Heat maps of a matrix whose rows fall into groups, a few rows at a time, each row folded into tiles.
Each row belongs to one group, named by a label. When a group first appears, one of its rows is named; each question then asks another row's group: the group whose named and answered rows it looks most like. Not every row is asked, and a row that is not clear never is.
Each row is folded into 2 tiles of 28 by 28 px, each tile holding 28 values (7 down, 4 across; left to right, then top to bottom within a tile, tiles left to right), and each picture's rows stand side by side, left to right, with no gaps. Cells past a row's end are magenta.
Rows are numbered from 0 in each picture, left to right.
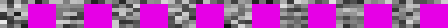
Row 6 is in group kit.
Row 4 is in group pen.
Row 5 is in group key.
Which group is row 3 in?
pen
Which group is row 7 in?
kit
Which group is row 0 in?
kit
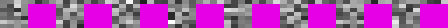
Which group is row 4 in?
kit
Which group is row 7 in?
key
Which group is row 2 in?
pen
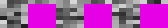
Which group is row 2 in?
key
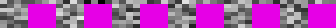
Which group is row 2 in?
key
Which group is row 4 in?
pen
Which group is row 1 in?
pen
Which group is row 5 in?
pen
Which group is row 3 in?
pen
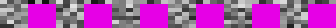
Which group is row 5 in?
kit
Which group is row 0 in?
pen
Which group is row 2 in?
key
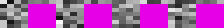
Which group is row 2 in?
key
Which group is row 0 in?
kit
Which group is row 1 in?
kit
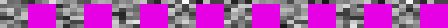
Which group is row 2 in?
key
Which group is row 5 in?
pen
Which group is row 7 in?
pen
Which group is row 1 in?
kit
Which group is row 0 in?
kit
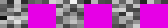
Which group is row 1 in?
pen
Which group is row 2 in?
pen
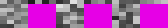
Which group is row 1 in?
pen
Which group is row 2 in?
kit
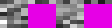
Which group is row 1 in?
pen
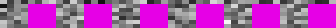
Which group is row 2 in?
key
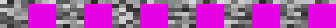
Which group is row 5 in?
key
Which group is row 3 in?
key
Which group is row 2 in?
pen
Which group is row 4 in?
key
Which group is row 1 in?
key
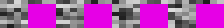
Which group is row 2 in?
key
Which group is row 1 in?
key
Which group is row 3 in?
kit
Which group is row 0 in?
key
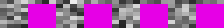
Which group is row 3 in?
kit
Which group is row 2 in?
kit
